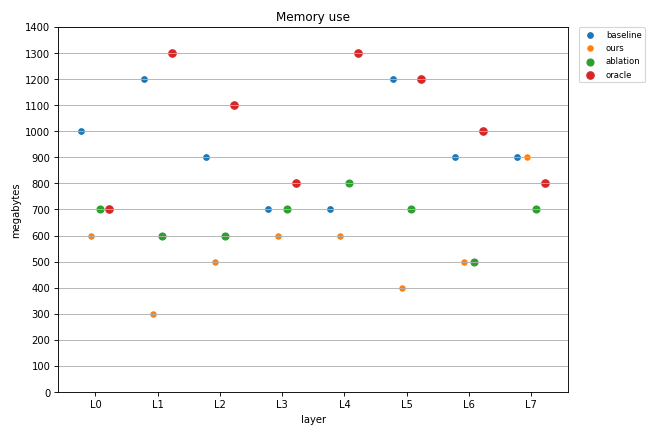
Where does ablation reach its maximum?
L4
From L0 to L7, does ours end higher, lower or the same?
higher
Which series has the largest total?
oracle
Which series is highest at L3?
oracle
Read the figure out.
Title: Memory use
x-axis: layer, ticks L0 L1 L2 L3 L4 L5 L6 L7
y-axis: megabytes, ticks 0 100 200 300 400 500 600 700 800 900 1000 1100 1200 1300 1400
Legend: baseline, ours, ablation, oracle
Values:
baseline: 1000 1200 900 700 700 1200 900 900
ours: 600 300 500 600 600 400 500 900
ablation: 700 600 600 700 800 700 500 700
oracle: 700 1300 1100 800 1300 1200 1000 800
